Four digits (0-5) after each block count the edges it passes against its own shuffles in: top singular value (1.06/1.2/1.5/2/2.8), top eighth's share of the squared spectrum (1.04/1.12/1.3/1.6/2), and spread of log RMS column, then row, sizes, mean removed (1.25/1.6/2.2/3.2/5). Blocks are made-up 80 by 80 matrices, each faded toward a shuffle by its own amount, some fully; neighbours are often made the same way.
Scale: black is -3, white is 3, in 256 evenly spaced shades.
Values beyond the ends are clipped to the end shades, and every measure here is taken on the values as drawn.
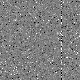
3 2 1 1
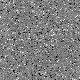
2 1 0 0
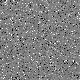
0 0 0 0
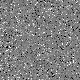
0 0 0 0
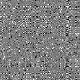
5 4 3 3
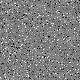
1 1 0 0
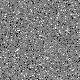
1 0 0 0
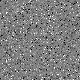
2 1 1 0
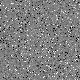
1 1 0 0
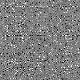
4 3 2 2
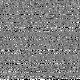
2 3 0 4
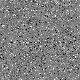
1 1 0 1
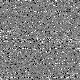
1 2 0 2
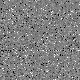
1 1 0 1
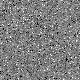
0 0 0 0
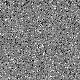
0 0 0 0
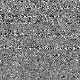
2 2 0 4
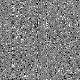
3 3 2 0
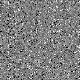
3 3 2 1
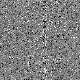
1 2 2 1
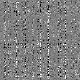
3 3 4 3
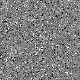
1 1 2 1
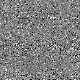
1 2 2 2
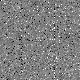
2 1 1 0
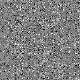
1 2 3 2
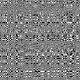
5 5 3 4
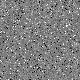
0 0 0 0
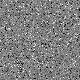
0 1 0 0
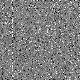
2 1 1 0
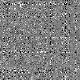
2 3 3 3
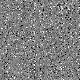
1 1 2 0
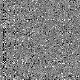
2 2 3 2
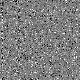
1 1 2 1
